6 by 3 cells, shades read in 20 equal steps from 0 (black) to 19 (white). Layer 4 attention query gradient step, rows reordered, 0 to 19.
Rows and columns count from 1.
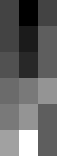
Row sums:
10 14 16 28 27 38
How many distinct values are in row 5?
3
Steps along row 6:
up down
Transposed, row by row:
5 5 6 8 9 12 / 0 2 3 9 11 19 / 5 7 7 11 7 7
